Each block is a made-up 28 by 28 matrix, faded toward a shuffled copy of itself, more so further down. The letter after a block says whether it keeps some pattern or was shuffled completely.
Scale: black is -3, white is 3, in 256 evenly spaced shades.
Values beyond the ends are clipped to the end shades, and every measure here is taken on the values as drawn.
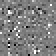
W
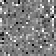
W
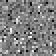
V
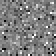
V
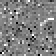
V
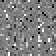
W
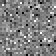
V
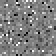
V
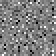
W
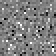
V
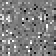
W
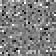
V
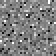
V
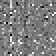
W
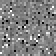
V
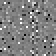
W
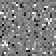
W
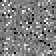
V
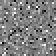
V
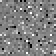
V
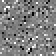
W
